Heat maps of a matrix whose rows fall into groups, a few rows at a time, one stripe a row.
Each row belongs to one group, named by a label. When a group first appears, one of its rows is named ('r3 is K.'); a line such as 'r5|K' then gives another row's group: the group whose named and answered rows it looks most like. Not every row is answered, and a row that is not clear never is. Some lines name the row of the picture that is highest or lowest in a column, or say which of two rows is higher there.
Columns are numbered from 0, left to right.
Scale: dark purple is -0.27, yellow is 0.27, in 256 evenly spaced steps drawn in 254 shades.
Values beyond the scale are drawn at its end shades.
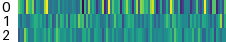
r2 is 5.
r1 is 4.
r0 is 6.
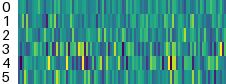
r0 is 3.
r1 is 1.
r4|5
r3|4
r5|5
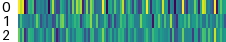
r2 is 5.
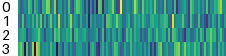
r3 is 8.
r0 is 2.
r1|1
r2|3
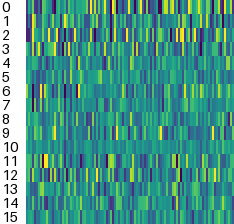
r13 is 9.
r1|5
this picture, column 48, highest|6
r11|8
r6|8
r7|8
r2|5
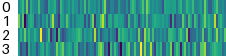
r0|1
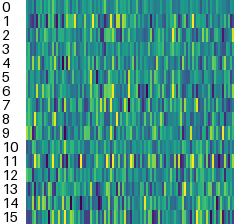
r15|5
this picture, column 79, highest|13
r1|9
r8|6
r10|5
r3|9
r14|2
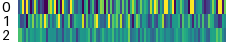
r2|8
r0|1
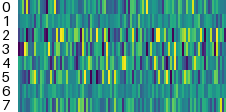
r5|9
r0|1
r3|5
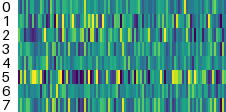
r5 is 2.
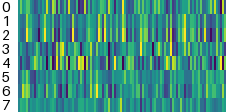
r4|4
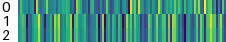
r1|3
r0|8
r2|3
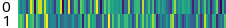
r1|6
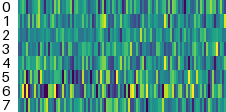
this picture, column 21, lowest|3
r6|1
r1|8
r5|2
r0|3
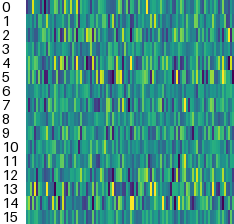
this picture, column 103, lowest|5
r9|3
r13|1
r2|4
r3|2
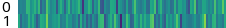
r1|6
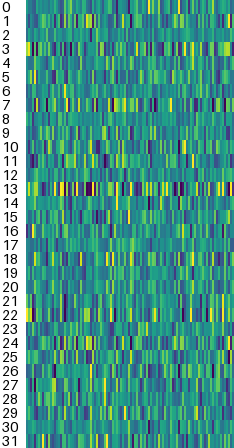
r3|8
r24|4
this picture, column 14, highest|13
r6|5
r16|5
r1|4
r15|2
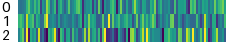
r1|6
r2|1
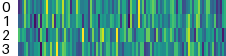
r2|2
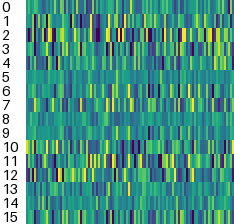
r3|3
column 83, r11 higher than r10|Yes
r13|2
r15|3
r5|6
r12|9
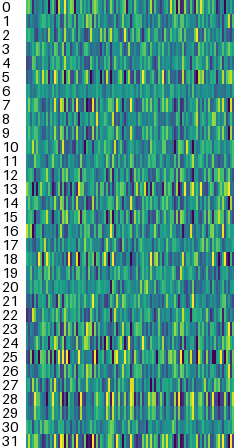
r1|4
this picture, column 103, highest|28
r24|2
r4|5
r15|3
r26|4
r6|9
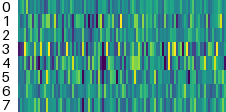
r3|5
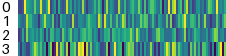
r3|4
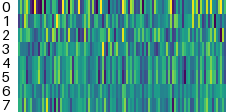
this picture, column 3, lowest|3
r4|3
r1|5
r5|3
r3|9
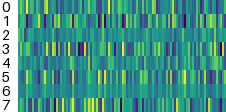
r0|6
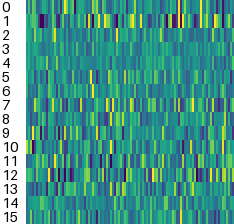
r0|5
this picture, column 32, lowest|11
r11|2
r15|1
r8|9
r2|6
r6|9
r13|9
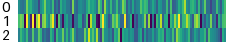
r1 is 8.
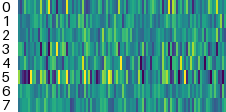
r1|4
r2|9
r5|9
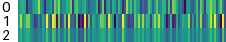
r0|3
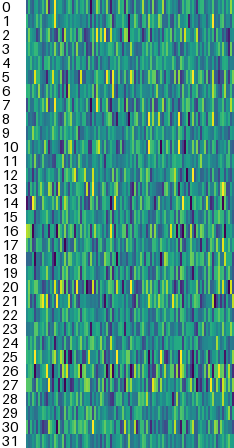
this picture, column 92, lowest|14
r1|6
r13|9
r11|1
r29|4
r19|3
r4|1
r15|3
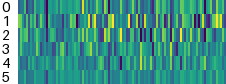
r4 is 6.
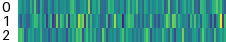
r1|4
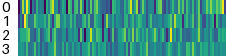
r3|1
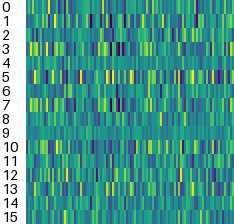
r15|5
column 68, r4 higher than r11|No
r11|3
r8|6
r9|4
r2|8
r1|2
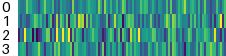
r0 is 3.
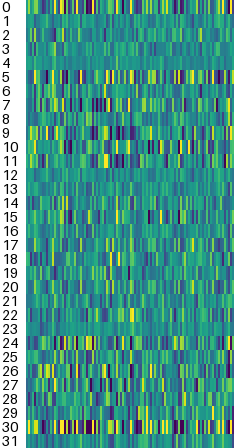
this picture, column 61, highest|5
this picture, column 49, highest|5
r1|3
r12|3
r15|6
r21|2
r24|4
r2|1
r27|2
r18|9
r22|9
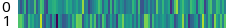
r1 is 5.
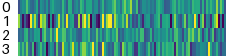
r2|5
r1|9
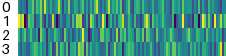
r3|4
